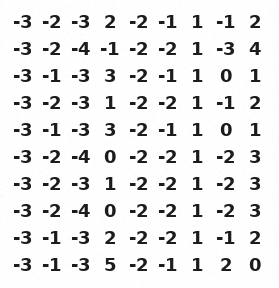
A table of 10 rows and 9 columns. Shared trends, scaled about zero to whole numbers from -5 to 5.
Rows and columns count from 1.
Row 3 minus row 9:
0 0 0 1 0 1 0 1 -1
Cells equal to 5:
1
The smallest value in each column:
-3 -2 -4 -1 -2 -2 1 -3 0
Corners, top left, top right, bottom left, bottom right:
-3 2 -3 0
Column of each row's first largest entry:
4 9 4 9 4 9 9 9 4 4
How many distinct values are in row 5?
6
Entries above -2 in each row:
5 3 6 4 6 3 3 3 5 6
